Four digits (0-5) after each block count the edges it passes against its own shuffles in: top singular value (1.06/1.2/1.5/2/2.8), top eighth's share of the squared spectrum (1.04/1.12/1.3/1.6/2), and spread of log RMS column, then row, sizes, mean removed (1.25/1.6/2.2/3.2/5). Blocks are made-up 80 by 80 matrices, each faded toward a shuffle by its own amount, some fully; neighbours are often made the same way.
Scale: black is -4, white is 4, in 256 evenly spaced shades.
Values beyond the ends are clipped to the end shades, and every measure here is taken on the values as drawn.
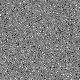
0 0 0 0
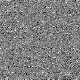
3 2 0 2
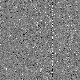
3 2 2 0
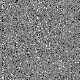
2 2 2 0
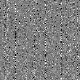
3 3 3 0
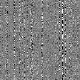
3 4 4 0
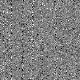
3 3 3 0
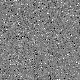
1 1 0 0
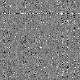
3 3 3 2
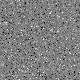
0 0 0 0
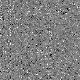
3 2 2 1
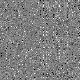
3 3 2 0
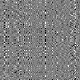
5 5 4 2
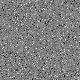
0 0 0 0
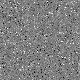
1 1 0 0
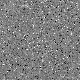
1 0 0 0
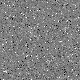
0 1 0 0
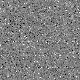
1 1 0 1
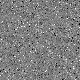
0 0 0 0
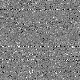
2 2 0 3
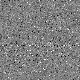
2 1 0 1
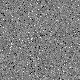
0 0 0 0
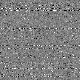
2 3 0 3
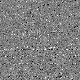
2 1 0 2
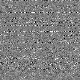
2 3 0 3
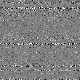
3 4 0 4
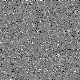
1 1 0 2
